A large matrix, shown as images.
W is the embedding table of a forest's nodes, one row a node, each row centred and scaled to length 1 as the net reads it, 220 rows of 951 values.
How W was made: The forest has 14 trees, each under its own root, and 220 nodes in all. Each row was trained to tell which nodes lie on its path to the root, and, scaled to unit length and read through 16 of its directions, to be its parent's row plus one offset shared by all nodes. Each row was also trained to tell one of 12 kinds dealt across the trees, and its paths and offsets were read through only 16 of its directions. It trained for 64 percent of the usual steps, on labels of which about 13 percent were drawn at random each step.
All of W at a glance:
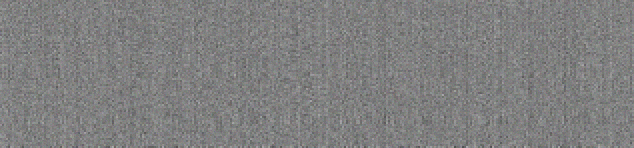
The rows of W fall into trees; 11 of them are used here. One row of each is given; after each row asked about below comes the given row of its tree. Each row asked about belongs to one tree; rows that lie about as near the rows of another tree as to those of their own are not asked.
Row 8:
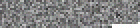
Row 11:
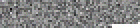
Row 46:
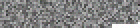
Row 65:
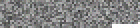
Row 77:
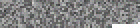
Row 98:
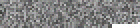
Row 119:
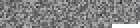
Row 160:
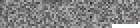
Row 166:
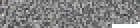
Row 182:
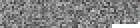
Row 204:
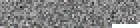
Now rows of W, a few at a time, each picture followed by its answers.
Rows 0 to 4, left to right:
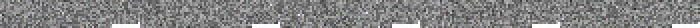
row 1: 119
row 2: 8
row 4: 11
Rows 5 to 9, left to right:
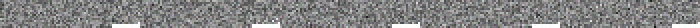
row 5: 77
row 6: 160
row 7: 98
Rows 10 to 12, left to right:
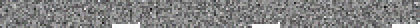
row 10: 77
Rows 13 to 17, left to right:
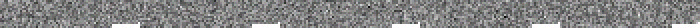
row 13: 98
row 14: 11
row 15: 182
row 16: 182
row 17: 8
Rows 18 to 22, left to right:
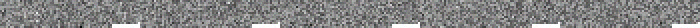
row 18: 98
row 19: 182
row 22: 8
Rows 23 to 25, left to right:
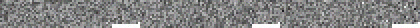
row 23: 160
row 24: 98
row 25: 11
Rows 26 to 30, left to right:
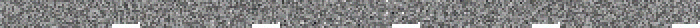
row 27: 98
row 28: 204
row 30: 119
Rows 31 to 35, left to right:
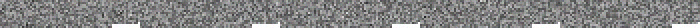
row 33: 160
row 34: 46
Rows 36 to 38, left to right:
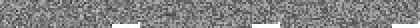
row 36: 98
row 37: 77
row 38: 8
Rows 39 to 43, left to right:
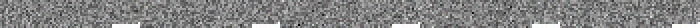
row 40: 46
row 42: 182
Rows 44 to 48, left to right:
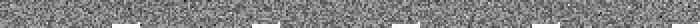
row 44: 8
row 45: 8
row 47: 8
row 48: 11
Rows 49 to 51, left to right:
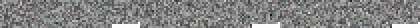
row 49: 160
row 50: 11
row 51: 8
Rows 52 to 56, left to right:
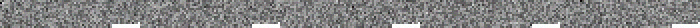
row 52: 160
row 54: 98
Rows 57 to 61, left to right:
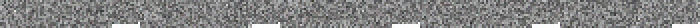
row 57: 182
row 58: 98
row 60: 77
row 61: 98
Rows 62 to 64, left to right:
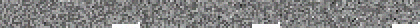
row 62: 166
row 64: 8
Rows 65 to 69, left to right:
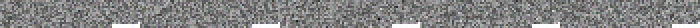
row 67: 182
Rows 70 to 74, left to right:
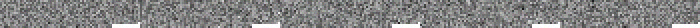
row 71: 77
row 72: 160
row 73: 8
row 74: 98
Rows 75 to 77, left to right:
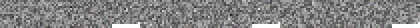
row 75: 182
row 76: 182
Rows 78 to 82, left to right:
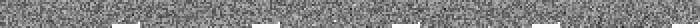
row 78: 8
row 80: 160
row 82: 98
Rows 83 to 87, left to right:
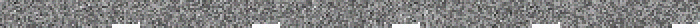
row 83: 182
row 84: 98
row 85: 11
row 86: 182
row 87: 8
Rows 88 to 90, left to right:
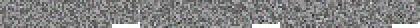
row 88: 98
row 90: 46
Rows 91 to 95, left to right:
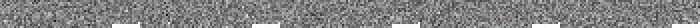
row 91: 182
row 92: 98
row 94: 98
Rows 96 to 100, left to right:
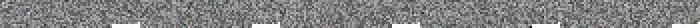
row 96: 77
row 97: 11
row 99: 98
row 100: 204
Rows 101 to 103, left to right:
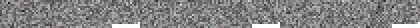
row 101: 166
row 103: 46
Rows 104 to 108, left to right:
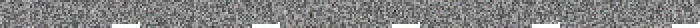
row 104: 119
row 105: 46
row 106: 182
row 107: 160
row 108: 46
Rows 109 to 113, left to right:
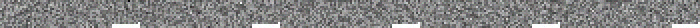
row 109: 98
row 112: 166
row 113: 160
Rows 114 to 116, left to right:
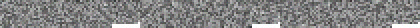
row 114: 8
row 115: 77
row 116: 8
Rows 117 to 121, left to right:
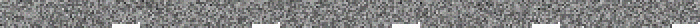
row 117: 204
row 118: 11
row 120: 160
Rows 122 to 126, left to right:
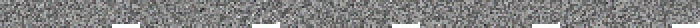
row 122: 160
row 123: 77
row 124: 77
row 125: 204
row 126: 77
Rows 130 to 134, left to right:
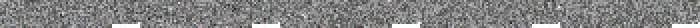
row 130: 98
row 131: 8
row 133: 98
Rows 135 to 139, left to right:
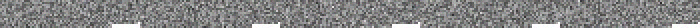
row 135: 46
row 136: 98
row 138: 46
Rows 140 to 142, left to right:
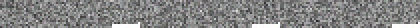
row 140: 11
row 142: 119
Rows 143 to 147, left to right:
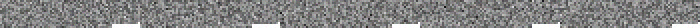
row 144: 77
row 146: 11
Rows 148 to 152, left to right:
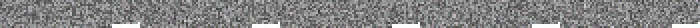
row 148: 77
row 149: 119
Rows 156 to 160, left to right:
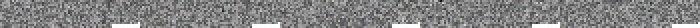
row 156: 160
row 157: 160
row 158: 8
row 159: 204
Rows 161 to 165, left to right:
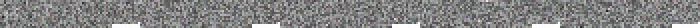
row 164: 166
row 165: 11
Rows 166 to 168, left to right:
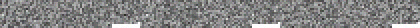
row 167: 166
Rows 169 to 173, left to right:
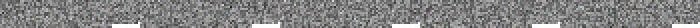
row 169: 119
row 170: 182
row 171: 160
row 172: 77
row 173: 98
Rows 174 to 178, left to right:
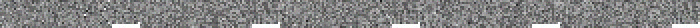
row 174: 182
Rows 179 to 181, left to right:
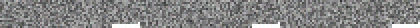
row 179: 160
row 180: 8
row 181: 182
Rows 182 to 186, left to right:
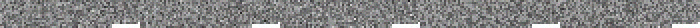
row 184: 98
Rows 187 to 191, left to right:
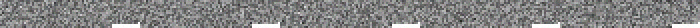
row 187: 204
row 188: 8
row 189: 204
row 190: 160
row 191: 77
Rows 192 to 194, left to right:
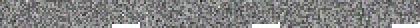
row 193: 182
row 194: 160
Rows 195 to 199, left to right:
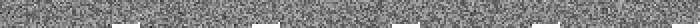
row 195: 77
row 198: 204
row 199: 8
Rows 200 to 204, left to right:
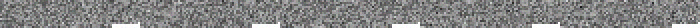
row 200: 160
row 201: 204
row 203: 204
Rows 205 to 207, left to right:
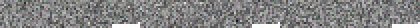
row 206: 182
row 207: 160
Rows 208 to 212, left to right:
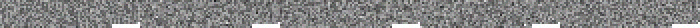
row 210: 8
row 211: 204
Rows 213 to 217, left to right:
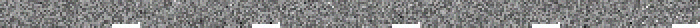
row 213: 98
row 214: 8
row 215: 98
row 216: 160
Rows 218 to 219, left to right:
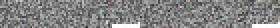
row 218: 160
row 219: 160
